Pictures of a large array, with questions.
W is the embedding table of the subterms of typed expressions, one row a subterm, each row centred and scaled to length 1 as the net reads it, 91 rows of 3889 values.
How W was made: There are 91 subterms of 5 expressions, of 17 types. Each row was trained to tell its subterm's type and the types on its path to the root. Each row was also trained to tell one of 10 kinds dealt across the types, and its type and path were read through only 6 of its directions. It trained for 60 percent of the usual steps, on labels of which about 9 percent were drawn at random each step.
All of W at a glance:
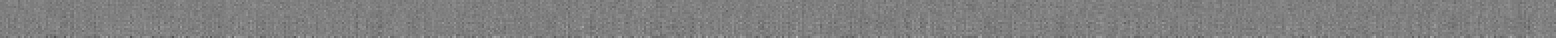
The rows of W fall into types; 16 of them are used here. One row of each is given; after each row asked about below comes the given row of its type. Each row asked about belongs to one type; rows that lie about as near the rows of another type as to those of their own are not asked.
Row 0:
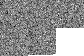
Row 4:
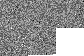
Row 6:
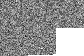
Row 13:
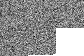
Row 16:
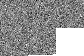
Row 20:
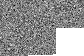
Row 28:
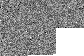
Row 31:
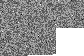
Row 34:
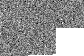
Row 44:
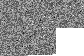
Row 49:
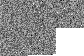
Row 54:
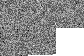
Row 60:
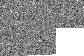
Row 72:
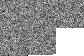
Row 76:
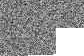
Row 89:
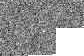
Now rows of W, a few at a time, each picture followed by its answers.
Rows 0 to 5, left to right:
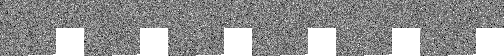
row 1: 20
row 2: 72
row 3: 89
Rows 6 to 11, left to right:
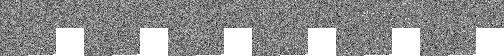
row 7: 72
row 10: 13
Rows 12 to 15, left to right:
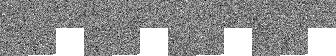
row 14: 16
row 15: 89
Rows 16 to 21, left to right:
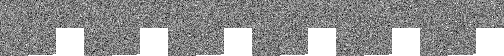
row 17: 16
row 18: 4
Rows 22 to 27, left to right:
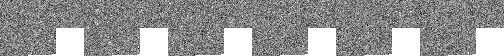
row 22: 20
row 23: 0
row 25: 4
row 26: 72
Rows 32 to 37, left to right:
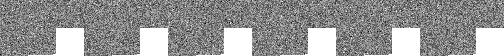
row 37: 34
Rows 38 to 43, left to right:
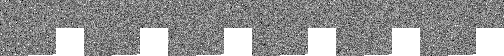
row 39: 72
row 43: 4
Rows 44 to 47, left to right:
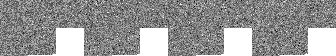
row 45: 0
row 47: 20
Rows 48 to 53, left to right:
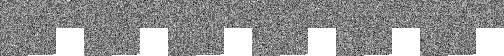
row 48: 31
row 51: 89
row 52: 20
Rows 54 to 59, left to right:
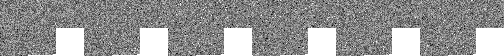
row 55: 34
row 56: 6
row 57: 76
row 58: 0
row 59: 76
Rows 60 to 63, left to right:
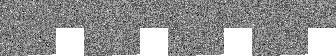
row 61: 31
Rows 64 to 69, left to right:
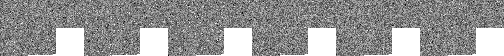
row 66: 0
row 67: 16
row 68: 16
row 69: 31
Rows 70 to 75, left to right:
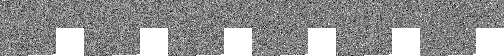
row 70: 54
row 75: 49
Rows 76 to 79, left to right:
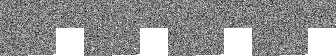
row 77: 60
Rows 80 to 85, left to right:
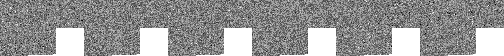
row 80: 31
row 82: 89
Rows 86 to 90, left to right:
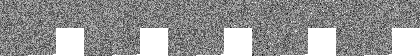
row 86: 44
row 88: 34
